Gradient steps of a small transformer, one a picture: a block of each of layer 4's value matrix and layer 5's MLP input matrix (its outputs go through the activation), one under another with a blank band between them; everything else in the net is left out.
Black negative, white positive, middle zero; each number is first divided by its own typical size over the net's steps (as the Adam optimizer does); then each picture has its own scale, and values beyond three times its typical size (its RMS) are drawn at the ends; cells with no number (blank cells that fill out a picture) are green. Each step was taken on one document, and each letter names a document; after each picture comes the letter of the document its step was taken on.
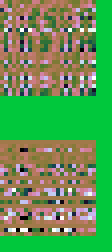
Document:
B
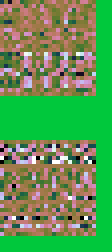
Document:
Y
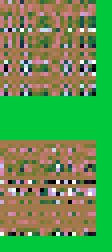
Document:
B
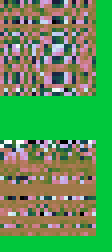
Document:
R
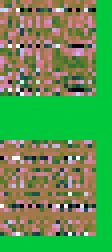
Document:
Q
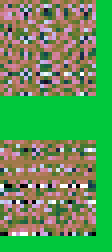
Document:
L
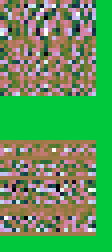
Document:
L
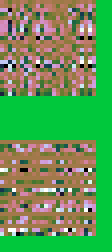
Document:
B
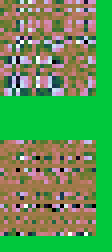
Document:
Q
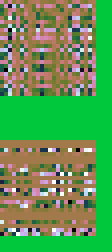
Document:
B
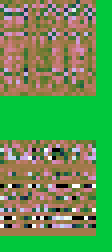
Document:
Y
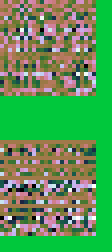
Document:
L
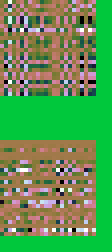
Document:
B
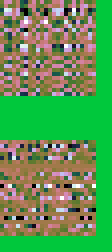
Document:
Y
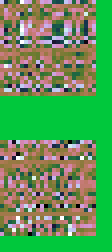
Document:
Q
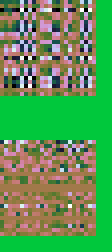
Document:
R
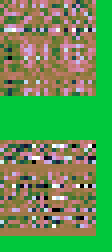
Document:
Y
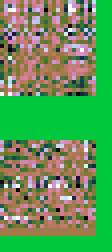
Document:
Y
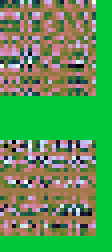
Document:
R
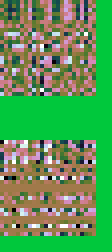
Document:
R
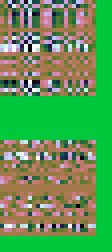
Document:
R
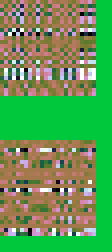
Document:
B
